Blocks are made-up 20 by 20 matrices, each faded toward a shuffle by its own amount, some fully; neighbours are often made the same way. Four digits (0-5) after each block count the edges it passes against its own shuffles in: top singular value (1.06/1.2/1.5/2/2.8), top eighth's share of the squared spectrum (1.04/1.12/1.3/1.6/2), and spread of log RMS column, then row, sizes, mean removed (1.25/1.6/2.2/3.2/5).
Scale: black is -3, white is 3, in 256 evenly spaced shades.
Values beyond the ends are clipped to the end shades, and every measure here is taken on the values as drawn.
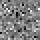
0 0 0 1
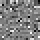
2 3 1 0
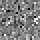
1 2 0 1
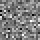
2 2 0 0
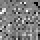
2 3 0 1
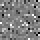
1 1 0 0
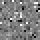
1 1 0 0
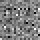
2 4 1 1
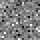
0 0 0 0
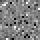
0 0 0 0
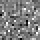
0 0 0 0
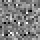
1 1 0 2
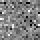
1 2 0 1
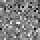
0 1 1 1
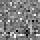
1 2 0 1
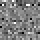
2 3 0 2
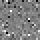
1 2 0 0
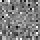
2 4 1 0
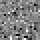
0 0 0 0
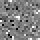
0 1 0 0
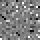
1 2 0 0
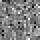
0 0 0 0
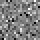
1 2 0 0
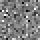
0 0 1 0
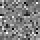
1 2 1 0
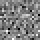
1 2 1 0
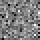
2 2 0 0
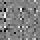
3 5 2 1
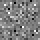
0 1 0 0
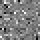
2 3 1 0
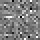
2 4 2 0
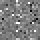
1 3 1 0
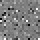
2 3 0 1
